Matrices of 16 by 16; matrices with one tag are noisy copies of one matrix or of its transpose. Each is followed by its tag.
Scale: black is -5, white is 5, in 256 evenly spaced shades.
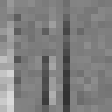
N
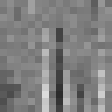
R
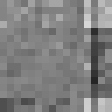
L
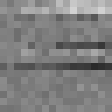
N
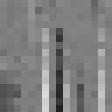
R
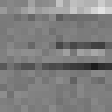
N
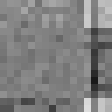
L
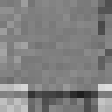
L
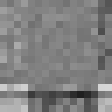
L
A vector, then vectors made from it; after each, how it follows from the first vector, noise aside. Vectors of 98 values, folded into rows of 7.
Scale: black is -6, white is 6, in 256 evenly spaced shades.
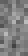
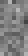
wrapped around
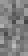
negated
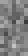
negated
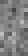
reversed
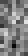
scaled up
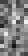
scaled up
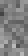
wrapped around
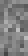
wrapped around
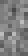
reversed
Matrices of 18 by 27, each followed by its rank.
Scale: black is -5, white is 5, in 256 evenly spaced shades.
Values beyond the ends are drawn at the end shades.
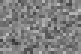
full rank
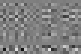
two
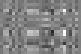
two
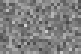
full rank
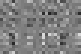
three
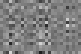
two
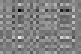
two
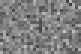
full rank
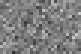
full rank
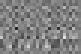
three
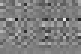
three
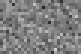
full rank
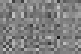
three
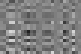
two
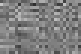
three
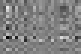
two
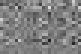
three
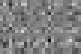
three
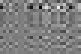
two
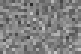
full rank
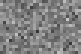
full rank
